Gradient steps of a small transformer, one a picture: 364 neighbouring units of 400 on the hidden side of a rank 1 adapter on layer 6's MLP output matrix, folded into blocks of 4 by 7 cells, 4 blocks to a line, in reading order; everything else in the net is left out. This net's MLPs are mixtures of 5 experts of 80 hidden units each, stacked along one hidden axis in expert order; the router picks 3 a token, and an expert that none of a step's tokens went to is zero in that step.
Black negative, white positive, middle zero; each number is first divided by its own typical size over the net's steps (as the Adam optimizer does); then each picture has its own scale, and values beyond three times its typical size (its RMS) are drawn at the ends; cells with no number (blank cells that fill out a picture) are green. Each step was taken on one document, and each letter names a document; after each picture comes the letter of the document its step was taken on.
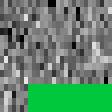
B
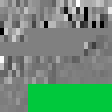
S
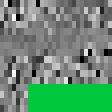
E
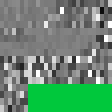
E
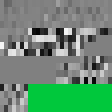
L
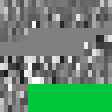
E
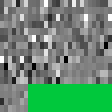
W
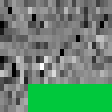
S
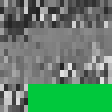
B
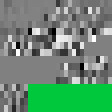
L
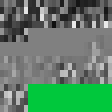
B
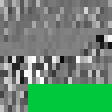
E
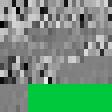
W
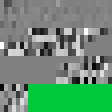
L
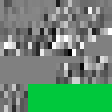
L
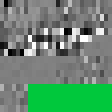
L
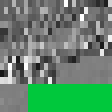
W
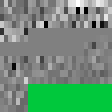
S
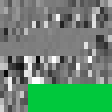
E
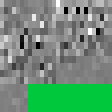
S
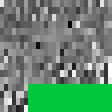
B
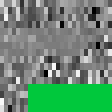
E
